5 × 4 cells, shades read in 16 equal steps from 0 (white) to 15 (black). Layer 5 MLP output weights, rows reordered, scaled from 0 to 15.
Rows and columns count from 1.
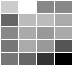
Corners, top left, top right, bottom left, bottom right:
3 7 8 15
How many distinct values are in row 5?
4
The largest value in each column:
9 9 12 15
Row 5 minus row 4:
0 4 6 5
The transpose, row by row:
3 9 7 8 8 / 0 4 5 5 9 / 7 4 6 6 12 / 7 5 5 10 15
